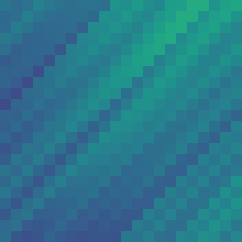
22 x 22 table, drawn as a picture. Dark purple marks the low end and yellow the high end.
The halves do not mirror each other. The grain runs diagonally up to the right. The top right is the ninth with the highest average. No single row or column stands out from its neighbours. There is an overall slope up to the top right.
